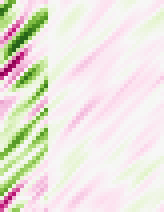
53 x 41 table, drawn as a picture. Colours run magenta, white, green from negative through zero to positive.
Average level on the scale: 50%. Grain: diagonal, up to the right. Mirror symmetry: none. Seam: vertical, 30% of the way across, the right part calmer.
